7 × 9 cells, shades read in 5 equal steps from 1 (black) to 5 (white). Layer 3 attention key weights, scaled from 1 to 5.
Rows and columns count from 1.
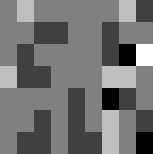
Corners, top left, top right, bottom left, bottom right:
3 2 3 1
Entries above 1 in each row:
9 9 8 9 8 9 8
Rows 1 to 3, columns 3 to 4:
3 3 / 2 2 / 3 3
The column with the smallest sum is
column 3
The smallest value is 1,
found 3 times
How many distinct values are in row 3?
4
